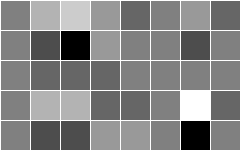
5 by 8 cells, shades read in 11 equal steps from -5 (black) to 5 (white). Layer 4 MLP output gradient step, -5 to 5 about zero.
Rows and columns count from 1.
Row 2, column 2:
-2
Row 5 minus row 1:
0 -4 -5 0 2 0 -6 1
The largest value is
5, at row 4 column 7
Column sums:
0 -1 -3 1 -1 0 -1 -2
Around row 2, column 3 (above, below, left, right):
3 -1 -2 1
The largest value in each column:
0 2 3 1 1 0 5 0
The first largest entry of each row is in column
3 4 1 7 4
